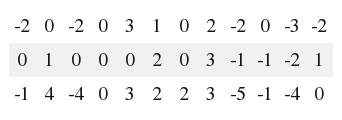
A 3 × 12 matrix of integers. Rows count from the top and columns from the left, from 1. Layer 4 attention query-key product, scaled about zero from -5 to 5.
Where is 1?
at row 1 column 6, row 2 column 2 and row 2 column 12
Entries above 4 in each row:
0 0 0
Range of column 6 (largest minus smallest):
1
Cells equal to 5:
0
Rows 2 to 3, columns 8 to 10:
3 -1 -1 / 3 -5 -1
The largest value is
4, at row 3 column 2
